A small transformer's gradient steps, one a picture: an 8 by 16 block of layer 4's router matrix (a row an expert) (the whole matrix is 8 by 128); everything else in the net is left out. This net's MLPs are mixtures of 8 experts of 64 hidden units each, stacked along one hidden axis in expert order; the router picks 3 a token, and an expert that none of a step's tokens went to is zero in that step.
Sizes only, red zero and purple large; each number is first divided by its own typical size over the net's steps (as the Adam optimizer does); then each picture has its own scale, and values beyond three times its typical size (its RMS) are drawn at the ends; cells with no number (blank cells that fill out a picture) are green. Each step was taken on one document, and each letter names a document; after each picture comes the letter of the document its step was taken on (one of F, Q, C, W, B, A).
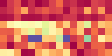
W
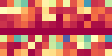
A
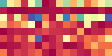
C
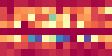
W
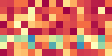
A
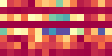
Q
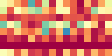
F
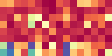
C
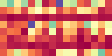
F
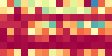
F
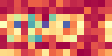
W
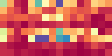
Q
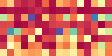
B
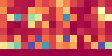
C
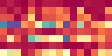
W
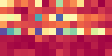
Q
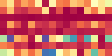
F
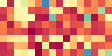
A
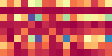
C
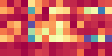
W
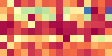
A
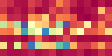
W
